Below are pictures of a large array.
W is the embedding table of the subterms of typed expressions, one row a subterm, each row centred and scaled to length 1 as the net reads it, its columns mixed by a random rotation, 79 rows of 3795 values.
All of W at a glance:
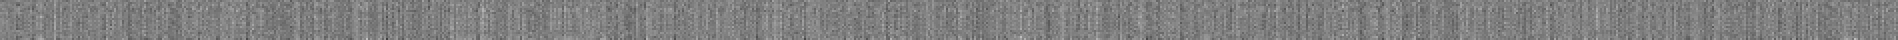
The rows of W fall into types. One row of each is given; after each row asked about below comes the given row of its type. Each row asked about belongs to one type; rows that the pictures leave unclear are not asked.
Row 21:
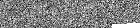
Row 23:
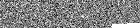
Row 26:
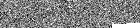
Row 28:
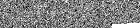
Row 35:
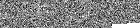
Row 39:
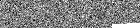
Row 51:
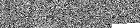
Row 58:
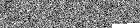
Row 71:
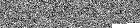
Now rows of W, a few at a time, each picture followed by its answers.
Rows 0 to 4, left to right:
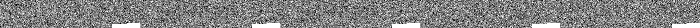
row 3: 39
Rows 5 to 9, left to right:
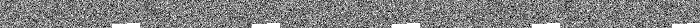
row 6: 21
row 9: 58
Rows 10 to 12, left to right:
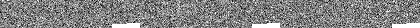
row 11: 35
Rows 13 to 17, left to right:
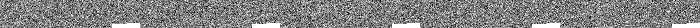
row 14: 71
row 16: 28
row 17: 35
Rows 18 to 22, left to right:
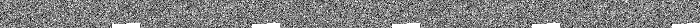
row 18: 26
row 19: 21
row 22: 28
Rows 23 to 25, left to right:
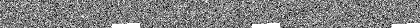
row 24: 28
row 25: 28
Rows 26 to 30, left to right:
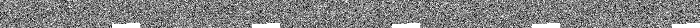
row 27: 71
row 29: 23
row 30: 71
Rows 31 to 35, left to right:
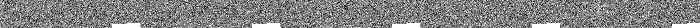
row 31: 39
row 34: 39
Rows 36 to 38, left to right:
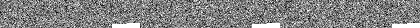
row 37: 51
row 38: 58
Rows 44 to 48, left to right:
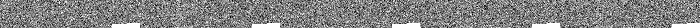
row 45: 35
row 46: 35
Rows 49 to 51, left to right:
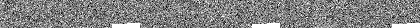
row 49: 39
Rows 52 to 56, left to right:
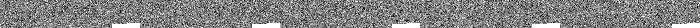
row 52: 71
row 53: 35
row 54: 23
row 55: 58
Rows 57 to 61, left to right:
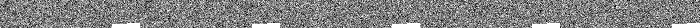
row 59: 23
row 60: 71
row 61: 51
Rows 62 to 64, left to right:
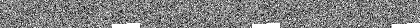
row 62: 71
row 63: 26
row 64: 21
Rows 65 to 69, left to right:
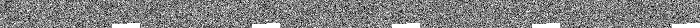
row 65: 58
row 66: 21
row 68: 71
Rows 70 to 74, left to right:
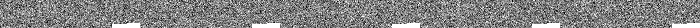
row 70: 35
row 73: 35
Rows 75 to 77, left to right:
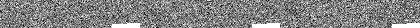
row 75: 23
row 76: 26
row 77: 21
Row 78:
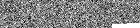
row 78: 58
